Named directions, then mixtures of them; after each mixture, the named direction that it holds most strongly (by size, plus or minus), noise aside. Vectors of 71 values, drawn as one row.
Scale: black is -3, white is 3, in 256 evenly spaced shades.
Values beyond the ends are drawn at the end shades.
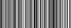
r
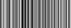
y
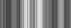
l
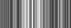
l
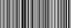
y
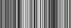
r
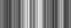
l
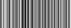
y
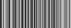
y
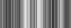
l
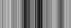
l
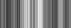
l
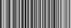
y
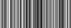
y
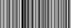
y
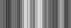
l
